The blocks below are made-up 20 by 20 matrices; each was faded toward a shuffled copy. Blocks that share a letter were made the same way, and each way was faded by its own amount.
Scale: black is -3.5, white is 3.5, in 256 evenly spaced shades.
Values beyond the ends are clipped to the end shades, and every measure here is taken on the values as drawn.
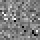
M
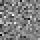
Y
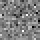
M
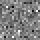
M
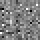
Y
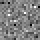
M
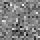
Y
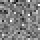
Y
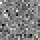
M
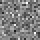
M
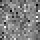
Y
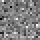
M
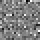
M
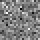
M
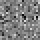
Y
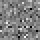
M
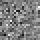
M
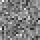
M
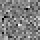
M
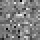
Y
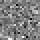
M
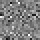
Y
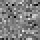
Y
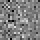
Y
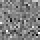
M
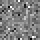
M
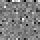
M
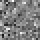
Y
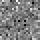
M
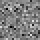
M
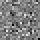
Y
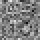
Y
